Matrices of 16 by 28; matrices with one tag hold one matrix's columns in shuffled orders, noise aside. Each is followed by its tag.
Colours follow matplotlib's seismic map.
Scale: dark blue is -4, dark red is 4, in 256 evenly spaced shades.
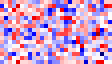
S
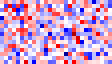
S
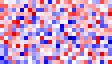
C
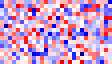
S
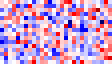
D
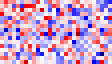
S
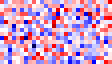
C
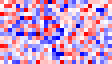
S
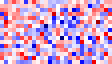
C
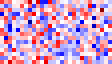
D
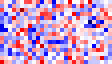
D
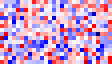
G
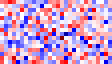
G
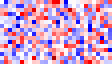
D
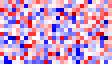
C
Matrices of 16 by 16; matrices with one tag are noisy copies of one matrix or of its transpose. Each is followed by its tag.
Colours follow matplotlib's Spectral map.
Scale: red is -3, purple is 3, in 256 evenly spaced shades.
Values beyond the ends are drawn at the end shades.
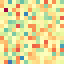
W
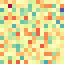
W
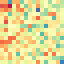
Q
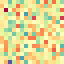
W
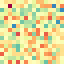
W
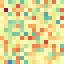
W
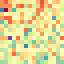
Q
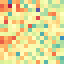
Q
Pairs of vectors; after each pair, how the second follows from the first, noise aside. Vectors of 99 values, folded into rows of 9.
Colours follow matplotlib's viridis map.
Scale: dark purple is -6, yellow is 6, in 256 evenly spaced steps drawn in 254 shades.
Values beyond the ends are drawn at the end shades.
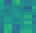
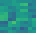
wrapped around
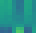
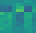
wrapped around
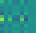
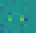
partly zeroed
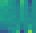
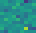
shuffled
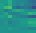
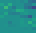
partly zeroed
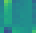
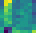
scaled up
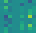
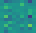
sign-scrambled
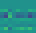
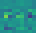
sign-scrambled
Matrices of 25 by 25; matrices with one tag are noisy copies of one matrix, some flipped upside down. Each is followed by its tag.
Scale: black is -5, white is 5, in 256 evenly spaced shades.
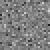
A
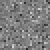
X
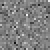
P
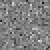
X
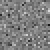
A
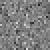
P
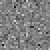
P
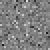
P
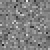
P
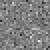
X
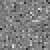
X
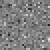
A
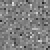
X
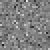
P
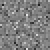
P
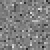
X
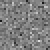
X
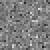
X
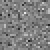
A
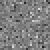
X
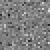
A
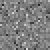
P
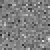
A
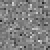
X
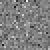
P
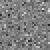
A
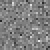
X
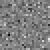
A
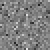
P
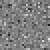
A
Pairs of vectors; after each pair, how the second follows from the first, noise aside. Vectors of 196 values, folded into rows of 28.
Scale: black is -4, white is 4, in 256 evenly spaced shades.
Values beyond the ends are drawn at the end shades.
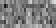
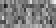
copied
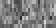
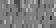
partly zeroed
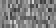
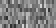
reversed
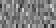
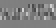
partly zeroed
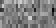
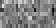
copied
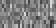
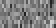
negated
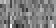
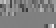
partly zeroed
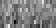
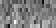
negated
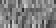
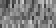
reversed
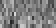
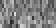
copied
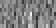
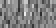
reversed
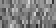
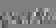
partly zeroed
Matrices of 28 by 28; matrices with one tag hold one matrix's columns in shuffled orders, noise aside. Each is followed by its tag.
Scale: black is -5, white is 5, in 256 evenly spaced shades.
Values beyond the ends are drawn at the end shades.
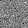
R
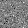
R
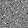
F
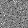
F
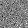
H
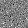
H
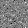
R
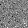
H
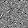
F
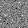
R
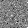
R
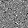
F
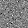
F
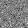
H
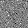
F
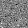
H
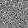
F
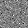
F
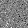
H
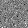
H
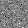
H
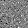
R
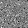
R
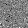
H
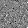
R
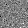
H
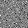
F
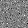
F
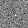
F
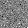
H
